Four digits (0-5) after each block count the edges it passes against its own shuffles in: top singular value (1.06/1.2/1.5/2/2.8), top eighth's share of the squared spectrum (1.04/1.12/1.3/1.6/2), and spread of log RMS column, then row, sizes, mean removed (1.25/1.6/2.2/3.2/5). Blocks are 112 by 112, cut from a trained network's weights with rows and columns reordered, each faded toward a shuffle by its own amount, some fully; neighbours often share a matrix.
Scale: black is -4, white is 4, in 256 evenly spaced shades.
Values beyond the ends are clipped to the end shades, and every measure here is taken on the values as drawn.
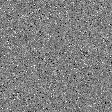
0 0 0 0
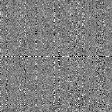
4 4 4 2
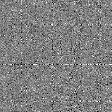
4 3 3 2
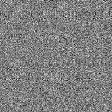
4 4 1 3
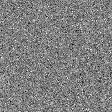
0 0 0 0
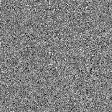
3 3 1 1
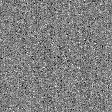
1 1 0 1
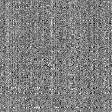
4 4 1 3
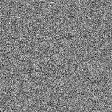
3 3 1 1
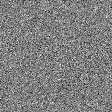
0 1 0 0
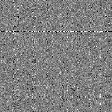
4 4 3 2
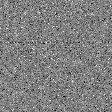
2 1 0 0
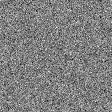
0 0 0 0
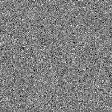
3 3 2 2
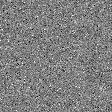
0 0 0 0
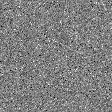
0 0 0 0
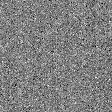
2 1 0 0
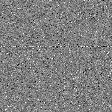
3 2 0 1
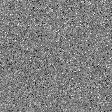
1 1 0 1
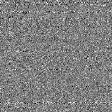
3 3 1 3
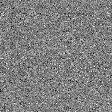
2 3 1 2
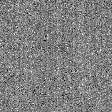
2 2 0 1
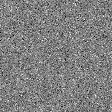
1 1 0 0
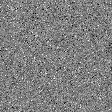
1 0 0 0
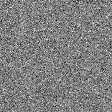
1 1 0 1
